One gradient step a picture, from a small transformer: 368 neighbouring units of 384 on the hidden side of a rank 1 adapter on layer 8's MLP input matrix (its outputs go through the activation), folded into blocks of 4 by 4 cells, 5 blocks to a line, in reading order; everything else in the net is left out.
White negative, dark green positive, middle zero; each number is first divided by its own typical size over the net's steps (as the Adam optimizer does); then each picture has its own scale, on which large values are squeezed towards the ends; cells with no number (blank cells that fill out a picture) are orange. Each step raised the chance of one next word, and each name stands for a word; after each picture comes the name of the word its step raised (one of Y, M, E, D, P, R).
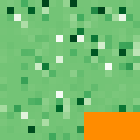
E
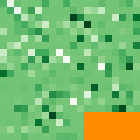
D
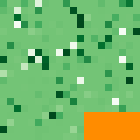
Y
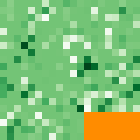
E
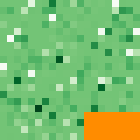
D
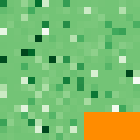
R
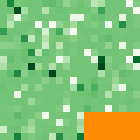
Y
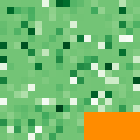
R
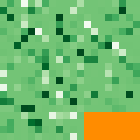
E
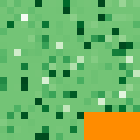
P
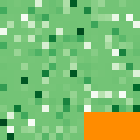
D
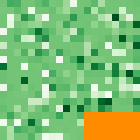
E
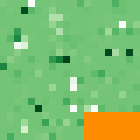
D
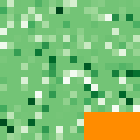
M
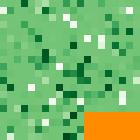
P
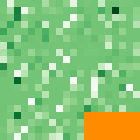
R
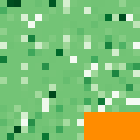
M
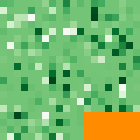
P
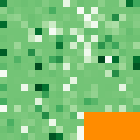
P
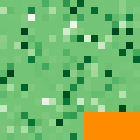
P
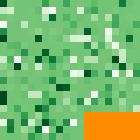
M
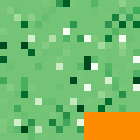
R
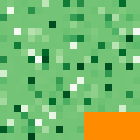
Y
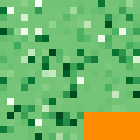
Y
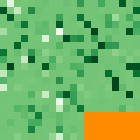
Y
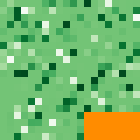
E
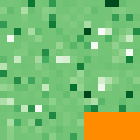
D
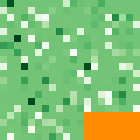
Y
